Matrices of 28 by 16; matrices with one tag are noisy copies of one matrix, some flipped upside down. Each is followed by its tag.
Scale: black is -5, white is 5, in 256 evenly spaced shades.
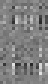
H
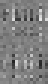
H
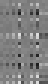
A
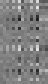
A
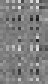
A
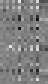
A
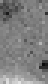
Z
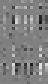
H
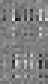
H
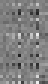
A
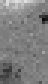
Z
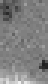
Z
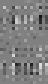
H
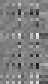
A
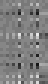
A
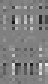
H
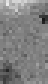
Z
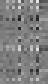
A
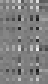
A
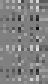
A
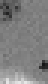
Z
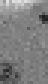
Z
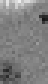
Z
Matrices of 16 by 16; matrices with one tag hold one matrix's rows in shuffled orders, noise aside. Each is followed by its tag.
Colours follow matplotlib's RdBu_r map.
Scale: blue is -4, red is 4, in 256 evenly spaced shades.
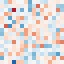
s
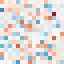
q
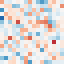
q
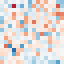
s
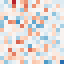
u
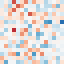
u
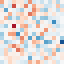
u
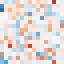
q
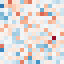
q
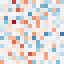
u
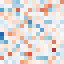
q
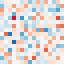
s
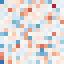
q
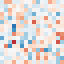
s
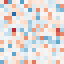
s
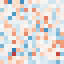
s
